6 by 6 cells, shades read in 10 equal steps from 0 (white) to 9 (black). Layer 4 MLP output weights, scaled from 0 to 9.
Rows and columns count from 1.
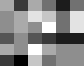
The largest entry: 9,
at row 6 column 2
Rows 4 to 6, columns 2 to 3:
4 6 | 4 0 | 9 2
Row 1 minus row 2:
-1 4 2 3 3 4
